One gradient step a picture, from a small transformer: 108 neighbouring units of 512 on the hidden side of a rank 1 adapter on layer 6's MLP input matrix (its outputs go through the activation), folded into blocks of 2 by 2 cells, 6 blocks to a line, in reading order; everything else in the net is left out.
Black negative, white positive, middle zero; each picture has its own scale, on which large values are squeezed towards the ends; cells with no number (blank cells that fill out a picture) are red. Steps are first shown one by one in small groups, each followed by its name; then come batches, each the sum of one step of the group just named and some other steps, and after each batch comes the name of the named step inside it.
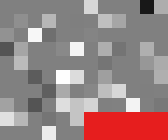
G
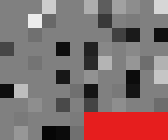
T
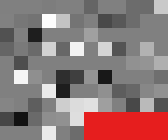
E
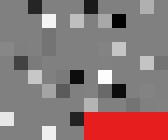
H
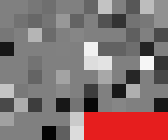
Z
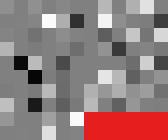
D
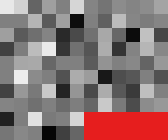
T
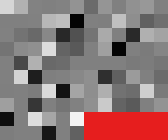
D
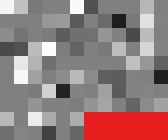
H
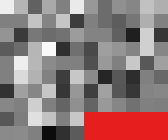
T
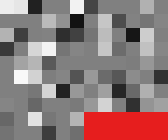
H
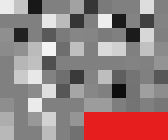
H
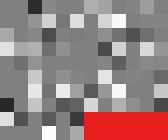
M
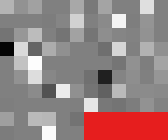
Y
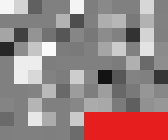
Y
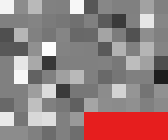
M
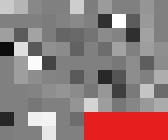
Y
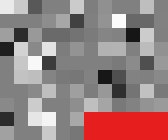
Y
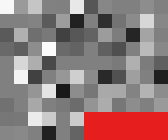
M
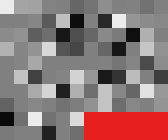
M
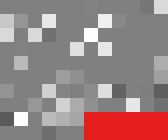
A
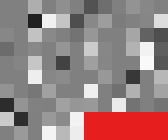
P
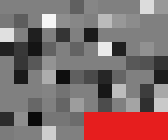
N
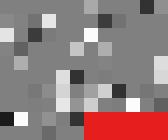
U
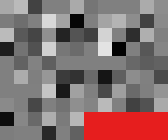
N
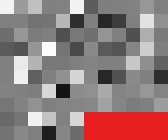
P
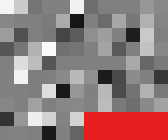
A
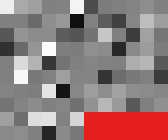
P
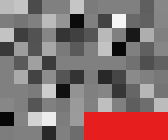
N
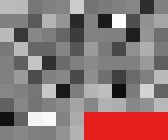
P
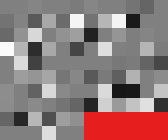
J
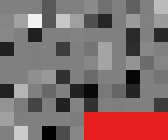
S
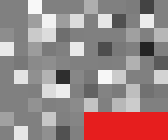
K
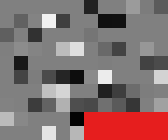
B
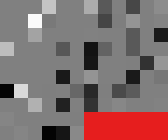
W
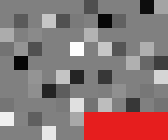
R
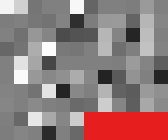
J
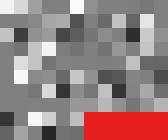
K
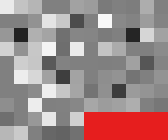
K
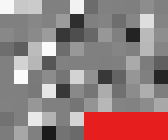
K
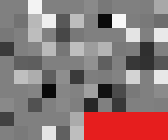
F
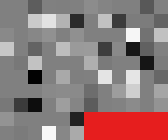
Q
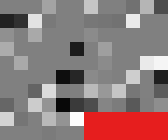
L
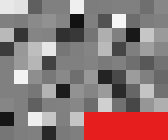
F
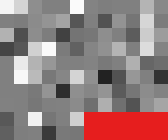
F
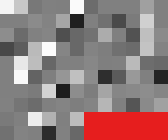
Q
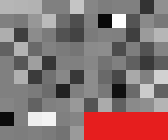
F
